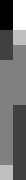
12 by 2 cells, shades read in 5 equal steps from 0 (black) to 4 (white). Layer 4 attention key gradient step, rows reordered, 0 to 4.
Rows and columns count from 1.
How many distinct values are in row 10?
2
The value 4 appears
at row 1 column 2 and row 2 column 2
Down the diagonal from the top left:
0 4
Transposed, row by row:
0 0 1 1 2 2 2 2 2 2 2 3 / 4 4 3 2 2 2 2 1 1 1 1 1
